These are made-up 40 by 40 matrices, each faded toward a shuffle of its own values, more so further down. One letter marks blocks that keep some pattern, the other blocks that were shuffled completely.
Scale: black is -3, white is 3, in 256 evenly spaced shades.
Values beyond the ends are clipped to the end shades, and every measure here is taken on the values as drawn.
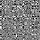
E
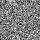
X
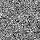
X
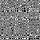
E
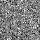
X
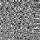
E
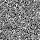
X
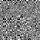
E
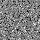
X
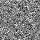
X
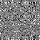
E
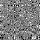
E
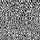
E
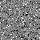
X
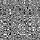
E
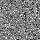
X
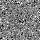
X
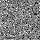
X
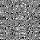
E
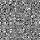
E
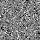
X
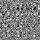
E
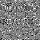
E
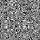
E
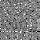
E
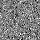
X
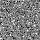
X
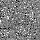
X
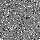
X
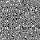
E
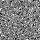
X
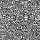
E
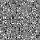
E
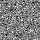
X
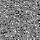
E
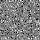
E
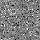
E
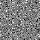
E
